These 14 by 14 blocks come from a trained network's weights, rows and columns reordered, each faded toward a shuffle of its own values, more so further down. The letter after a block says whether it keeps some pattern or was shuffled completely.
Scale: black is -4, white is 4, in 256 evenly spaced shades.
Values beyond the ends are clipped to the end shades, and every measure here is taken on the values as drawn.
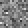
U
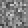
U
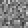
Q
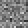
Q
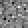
U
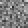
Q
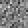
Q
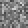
U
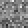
Q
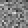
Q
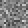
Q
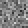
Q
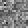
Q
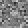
Q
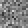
U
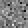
U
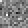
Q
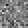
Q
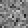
U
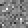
U
